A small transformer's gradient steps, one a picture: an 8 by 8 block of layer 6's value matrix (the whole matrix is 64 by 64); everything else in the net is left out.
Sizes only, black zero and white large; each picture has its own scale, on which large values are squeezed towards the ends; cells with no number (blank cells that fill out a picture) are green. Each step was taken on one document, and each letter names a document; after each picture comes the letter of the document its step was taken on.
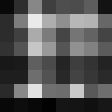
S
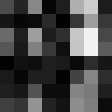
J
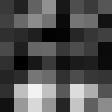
S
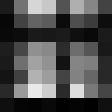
S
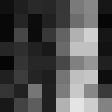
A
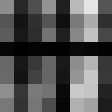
J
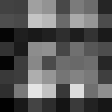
S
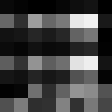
A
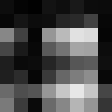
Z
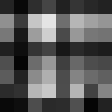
S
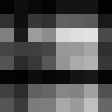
Z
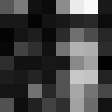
A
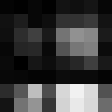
A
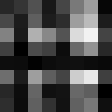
A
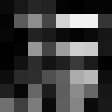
Z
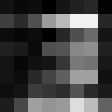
Z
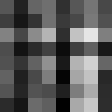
J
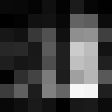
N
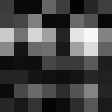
J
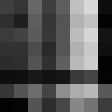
A
